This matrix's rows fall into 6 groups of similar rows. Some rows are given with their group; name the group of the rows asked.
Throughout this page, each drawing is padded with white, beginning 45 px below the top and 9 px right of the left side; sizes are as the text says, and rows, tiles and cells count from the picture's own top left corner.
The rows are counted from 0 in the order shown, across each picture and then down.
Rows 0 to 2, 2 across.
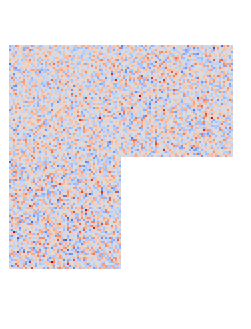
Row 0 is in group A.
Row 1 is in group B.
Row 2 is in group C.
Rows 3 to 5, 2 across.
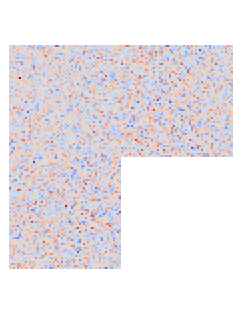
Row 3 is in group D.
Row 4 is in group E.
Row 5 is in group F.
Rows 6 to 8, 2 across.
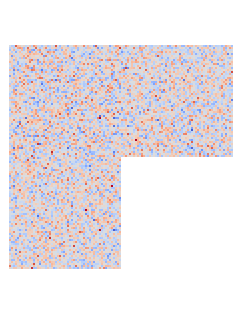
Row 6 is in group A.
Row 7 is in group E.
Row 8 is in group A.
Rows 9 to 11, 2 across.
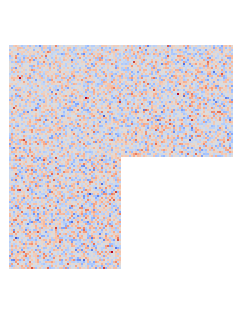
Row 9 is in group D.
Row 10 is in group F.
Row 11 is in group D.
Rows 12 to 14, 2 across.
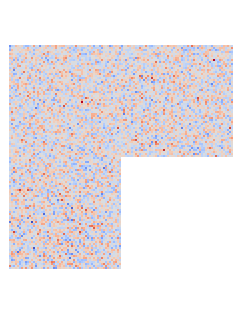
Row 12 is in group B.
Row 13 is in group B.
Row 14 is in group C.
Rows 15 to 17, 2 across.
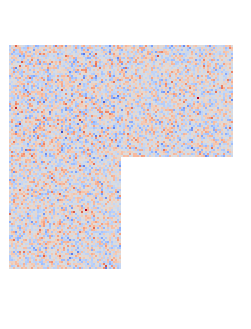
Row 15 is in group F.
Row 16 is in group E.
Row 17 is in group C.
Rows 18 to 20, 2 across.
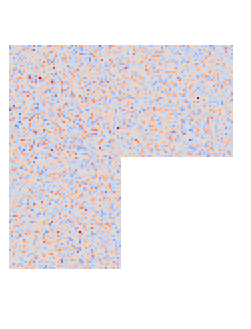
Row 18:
B
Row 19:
E
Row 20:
F
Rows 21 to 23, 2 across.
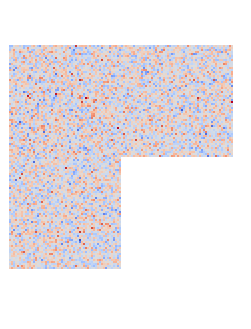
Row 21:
B
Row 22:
D
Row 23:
F
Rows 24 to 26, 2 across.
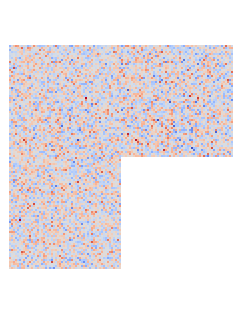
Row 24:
E
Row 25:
E
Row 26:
B
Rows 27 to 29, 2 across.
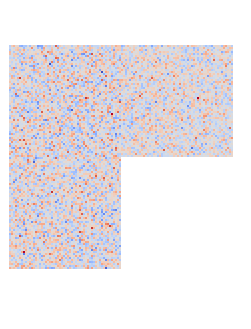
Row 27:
D
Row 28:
B
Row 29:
F
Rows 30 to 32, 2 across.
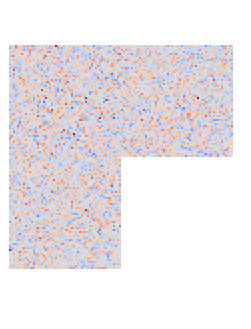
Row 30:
A
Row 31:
C
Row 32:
A
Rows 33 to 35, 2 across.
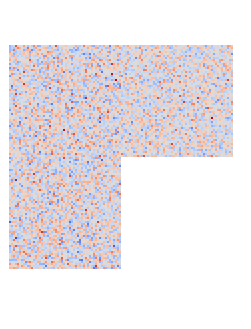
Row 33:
A
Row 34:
A
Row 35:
E
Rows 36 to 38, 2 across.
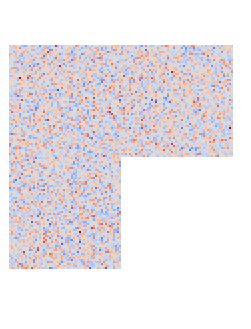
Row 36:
D
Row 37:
B
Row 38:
F
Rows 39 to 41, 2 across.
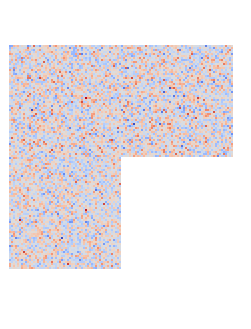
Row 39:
B
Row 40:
C
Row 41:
E
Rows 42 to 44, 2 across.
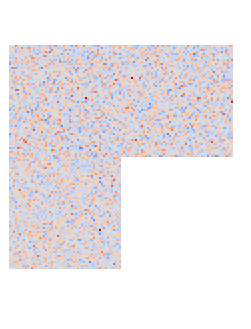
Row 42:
E
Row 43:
D
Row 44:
A
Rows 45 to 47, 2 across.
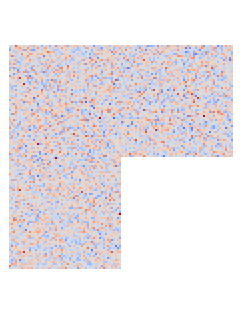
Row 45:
A
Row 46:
F
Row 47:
D
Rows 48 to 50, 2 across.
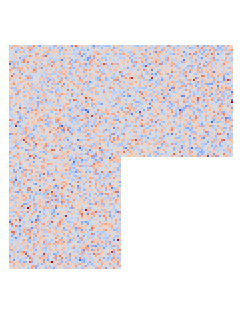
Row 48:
E
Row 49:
D
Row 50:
B
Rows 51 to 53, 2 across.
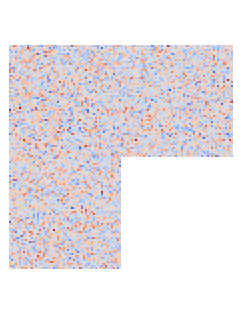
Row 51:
E
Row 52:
D
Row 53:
C
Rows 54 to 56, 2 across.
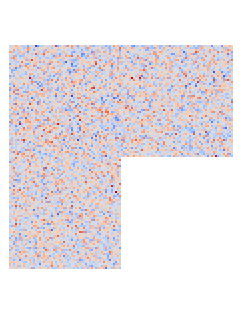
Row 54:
F
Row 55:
D
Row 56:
A
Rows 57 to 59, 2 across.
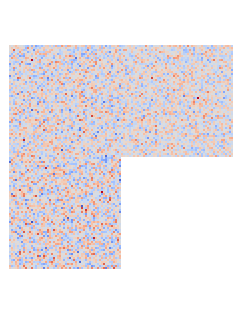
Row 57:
F
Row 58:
B
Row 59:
C
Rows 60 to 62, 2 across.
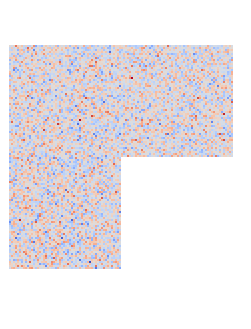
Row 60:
F
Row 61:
D
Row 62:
E
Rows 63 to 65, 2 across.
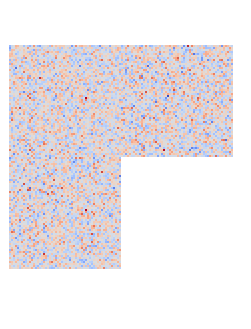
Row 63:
B
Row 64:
B
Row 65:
B
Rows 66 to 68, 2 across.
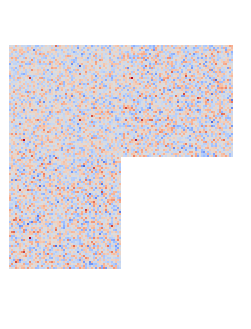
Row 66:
F
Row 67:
D
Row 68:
D
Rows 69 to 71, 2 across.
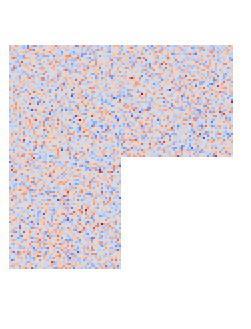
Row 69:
F
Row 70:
D
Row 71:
C
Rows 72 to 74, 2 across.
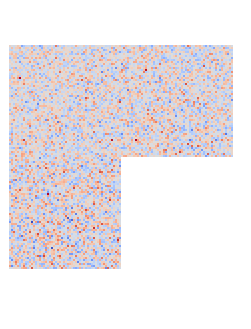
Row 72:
D
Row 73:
E
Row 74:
C
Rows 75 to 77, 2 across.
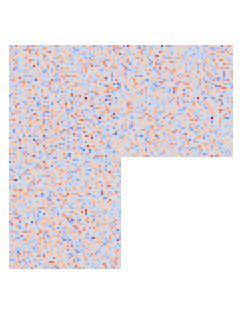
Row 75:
A
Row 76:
A
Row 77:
C
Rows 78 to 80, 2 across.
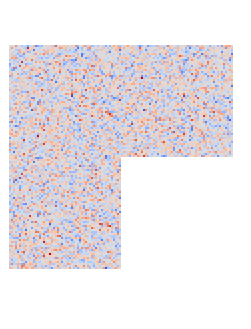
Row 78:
F
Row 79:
F
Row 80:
F
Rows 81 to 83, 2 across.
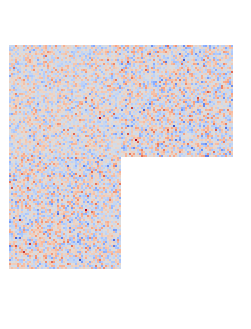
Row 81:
A
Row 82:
E
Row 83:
E
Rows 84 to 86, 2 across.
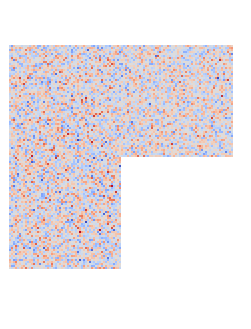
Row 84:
C
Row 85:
A
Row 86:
A
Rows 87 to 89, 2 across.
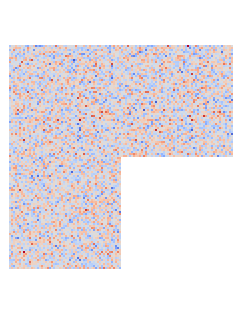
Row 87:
F
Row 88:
F
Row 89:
D
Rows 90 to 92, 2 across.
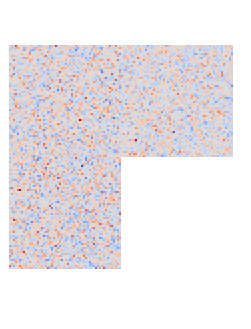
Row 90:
A
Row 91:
F
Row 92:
D
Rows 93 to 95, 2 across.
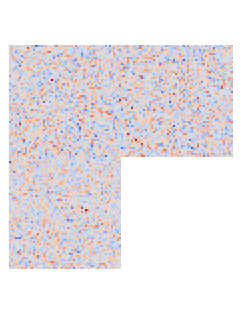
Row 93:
F
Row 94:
E
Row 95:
C
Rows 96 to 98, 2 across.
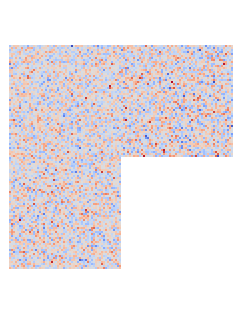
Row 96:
E
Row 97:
C
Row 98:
B
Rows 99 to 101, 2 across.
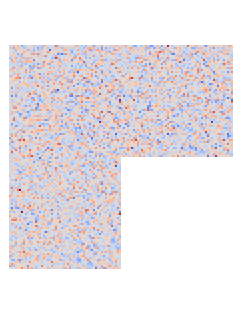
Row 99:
D
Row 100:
D
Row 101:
D
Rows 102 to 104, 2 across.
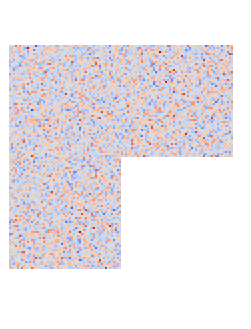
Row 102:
F
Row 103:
A
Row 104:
F
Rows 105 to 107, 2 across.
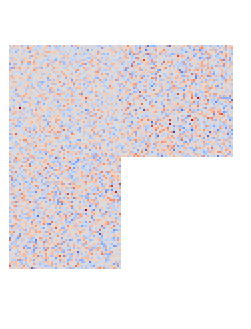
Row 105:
E
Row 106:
F
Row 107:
A
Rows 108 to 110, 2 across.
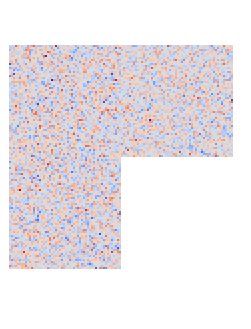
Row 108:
A
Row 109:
D
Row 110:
D
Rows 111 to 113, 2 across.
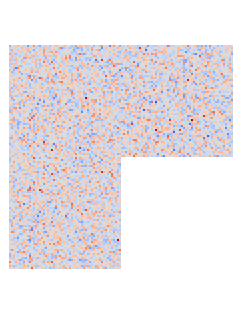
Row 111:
B
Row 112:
F
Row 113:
B
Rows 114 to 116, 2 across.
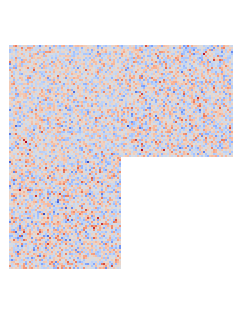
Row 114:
E
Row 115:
B
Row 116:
C
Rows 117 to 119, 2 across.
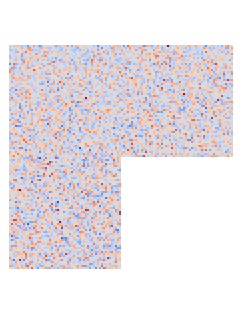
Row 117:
E
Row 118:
A
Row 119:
D
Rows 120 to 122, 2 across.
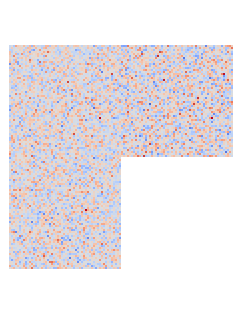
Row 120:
A
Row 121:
A
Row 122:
C
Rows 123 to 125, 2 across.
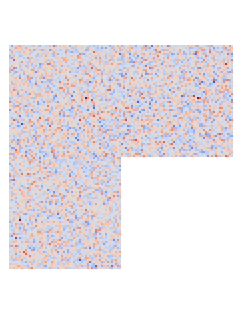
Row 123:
C
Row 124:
D
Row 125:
E
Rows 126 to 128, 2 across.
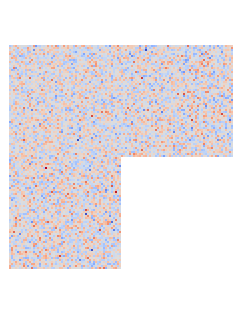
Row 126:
F
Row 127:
F
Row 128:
A
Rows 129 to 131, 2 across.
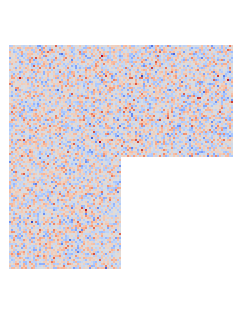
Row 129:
D
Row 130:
D
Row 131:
C
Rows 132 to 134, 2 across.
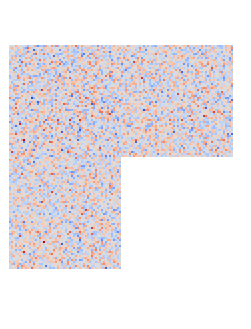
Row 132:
F
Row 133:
F
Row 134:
F
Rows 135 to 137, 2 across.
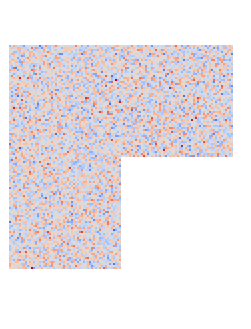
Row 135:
D
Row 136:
C
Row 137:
A
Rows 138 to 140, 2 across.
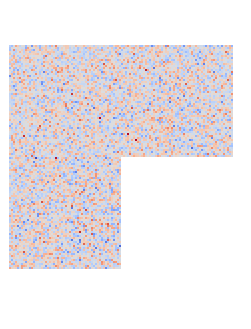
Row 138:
A
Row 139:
E
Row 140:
F
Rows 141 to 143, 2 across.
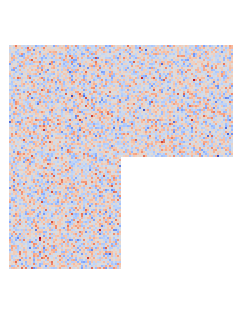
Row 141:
F
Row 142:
F
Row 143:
A
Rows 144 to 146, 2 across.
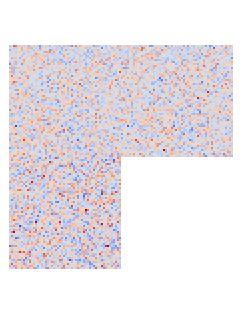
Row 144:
E
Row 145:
E
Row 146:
D
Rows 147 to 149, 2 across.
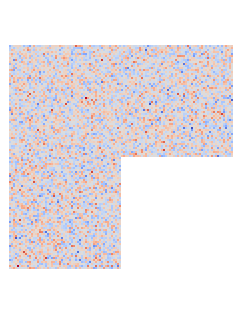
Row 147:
B
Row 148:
F
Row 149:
E
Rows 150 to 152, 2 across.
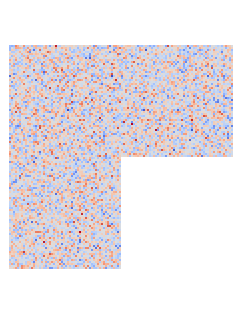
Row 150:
A
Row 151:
F
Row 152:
F
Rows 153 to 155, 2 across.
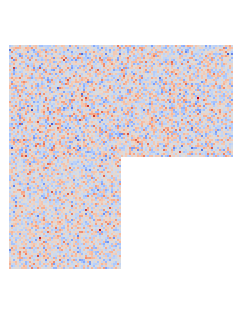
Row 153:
C
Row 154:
E
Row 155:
A
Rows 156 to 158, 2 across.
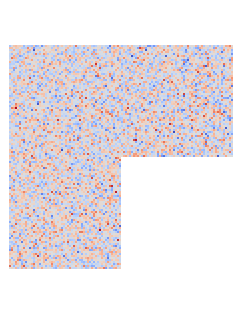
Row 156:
F
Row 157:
F
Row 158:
A
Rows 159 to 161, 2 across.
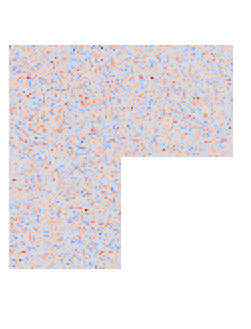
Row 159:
B
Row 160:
B
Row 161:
D
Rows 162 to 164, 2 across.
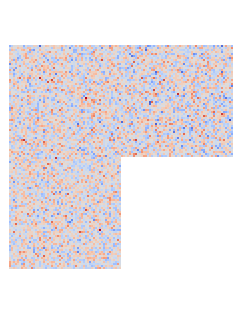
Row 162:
B
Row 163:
F
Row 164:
A
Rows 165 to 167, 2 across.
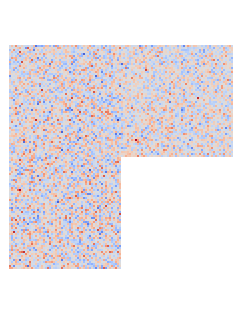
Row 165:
F
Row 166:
E
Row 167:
D
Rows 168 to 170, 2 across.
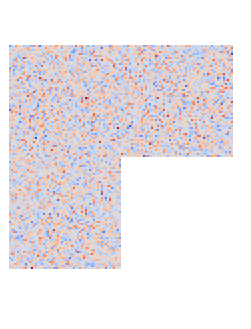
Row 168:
B
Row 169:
A
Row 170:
C
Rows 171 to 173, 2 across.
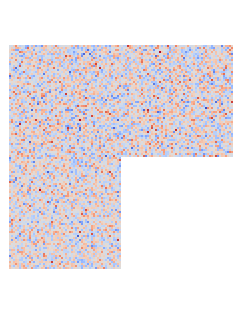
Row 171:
F
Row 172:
A
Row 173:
B
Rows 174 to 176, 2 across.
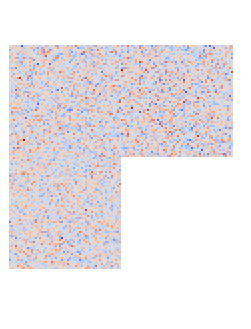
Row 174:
D
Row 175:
E
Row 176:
E
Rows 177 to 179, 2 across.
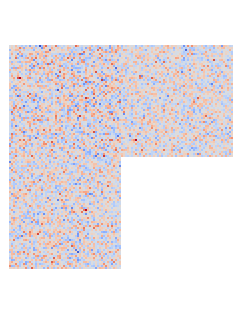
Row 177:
D
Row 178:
B
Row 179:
C
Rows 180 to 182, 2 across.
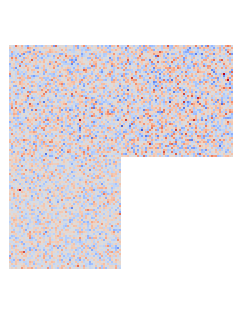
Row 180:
F
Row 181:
A
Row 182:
D
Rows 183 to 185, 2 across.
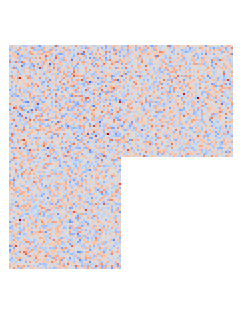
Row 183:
D
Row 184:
A
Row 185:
E
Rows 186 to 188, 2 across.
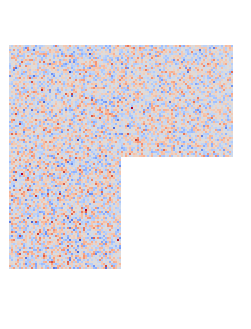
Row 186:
F
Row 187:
E
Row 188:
C
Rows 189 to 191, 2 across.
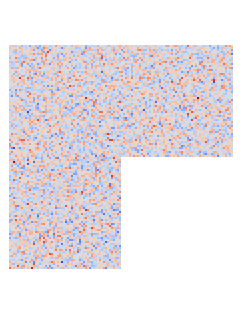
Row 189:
D
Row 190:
C
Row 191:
F
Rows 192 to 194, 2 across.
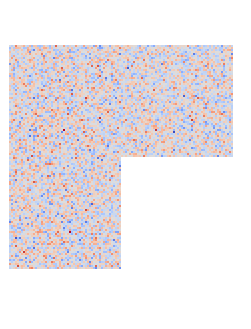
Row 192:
A
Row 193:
F
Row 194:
E
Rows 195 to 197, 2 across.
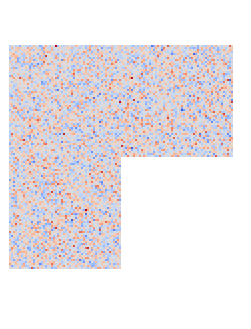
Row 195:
D
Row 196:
D
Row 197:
A
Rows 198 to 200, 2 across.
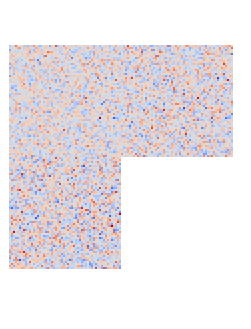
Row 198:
A
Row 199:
A
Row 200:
D
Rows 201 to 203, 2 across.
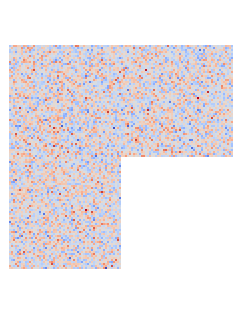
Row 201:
E
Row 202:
E
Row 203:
C
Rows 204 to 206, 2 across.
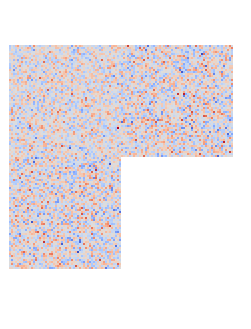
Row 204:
B
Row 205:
F
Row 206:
F
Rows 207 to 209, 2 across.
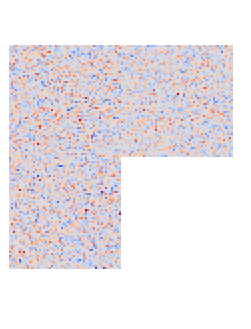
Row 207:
A
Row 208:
F
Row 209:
D
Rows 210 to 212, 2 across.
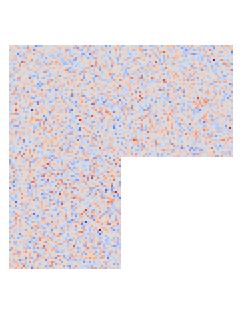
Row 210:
F
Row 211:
B
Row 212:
A
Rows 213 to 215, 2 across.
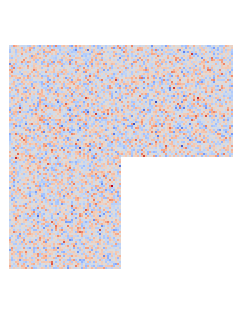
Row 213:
E
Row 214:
C
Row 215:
A
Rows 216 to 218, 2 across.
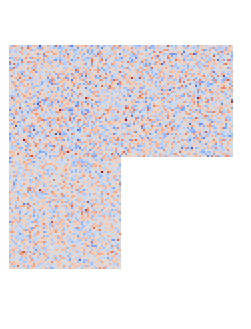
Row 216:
E
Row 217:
D
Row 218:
B
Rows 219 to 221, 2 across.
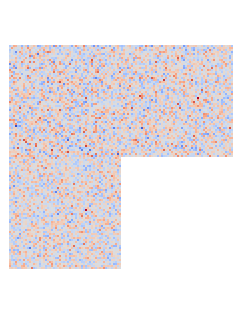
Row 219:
E
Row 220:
B
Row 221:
A
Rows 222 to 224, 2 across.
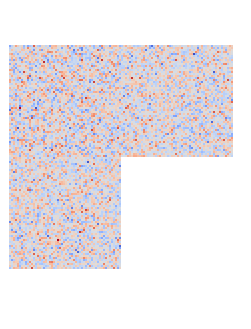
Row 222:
B
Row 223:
D
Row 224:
C
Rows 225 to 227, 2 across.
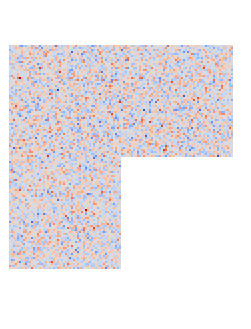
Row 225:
D
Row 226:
C
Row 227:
C
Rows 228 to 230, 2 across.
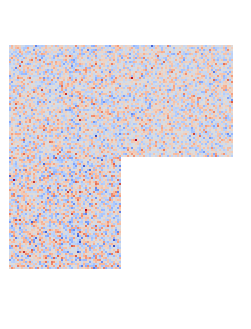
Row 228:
F
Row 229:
D
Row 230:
E
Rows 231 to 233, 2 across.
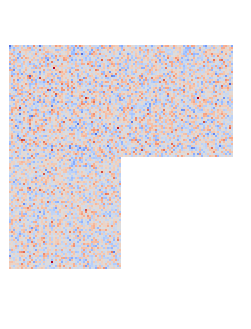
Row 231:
B
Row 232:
B
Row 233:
B
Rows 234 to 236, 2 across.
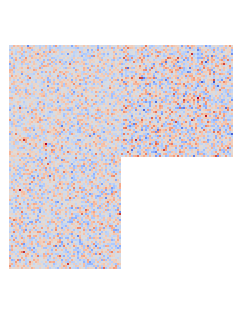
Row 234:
E
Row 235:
C
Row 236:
D
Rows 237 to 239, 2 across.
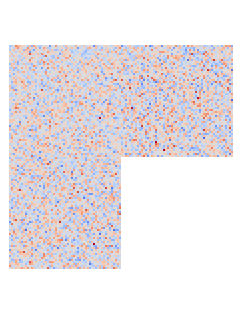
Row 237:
A
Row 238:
B
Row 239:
D
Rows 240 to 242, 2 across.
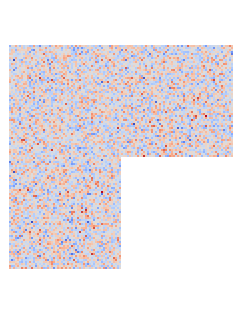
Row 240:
B
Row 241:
C
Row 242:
C
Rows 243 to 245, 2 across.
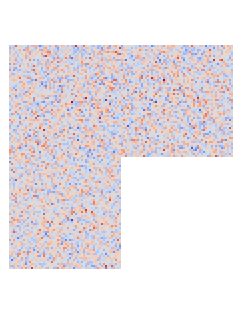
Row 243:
A
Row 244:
B
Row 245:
C
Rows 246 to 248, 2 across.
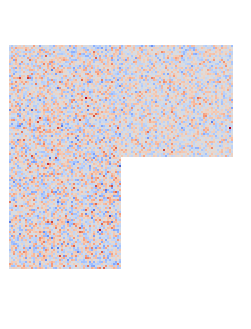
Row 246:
C
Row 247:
B
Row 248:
A
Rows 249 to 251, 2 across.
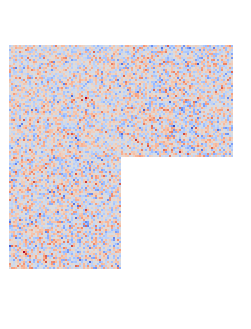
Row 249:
C
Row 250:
E
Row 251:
E
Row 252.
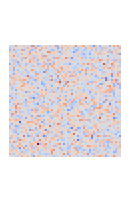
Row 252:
A
